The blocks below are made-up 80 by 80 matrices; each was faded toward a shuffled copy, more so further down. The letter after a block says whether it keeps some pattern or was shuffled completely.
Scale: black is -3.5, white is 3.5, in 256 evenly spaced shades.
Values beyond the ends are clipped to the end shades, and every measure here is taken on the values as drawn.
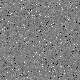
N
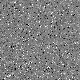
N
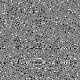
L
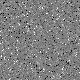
N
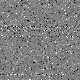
L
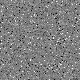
N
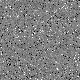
N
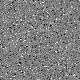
N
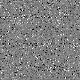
L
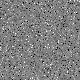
N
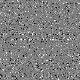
L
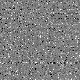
L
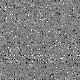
L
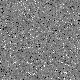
N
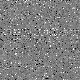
L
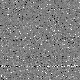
L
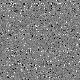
L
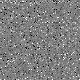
L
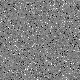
N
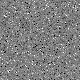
N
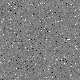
N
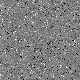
N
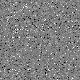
L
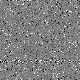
L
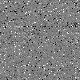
L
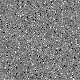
N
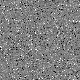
L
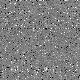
L
